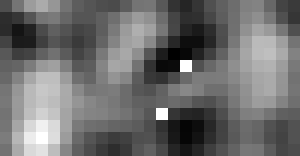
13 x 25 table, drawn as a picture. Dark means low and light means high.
Odd rows or columns: none. Ninth with the highest average: bottom left. Lone odd cells: 2, each higher than its neighbours.
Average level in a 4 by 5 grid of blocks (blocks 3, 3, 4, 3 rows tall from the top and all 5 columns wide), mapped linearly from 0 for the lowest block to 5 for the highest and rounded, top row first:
11212 / 12114 / 43223 / 52101
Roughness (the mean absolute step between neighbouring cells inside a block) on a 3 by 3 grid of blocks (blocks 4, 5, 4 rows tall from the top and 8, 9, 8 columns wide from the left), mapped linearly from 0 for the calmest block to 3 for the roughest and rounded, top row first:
111 | 130 | 220
